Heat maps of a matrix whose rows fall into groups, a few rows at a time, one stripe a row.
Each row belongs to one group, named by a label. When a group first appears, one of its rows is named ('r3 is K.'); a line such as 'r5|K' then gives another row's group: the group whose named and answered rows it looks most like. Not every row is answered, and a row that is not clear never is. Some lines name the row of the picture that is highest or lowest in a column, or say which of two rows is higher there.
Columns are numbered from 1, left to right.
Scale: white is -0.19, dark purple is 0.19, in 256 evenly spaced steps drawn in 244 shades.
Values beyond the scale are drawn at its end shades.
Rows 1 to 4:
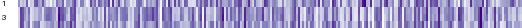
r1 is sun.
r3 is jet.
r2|jet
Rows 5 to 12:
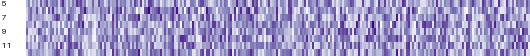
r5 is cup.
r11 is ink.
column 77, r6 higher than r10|No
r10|sun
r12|jet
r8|sun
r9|ink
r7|jet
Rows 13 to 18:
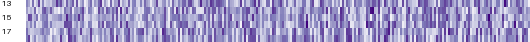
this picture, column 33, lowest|15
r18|ink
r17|ink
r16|sun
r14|sun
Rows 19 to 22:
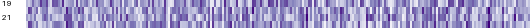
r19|cup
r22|jet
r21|sun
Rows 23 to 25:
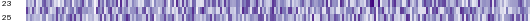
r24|cup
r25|ink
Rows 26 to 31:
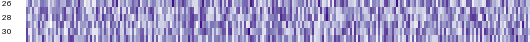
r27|cup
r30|ink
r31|ink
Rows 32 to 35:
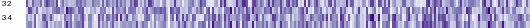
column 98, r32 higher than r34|Yes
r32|cup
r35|sun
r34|sun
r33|jet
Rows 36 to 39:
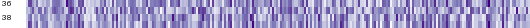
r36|jet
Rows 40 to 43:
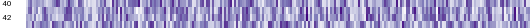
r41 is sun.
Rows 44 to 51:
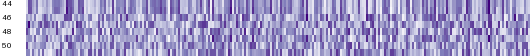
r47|cup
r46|sun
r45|jet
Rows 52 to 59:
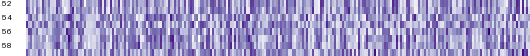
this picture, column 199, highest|56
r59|ink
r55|cup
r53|ink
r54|jet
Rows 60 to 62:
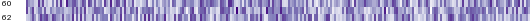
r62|cup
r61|cup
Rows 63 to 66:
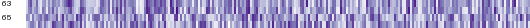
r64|jet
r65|cup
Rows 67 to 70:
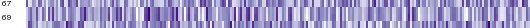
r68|jet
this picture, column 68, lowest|67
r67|ink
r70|jet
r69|jet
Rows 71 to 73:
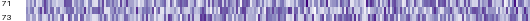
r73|ink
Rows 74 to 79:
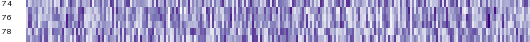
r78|cup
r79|cup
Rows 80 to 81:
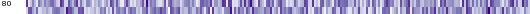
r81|jet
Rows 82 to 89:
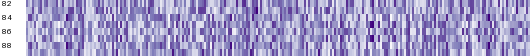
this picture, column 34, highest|82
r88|jet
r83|cup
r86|ink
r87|sun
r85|sun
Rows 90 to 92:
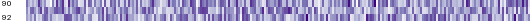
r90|ink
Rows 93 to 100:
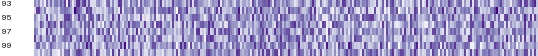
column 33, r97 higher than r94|Yes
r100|ink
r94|jet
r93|ink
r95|ink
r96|cup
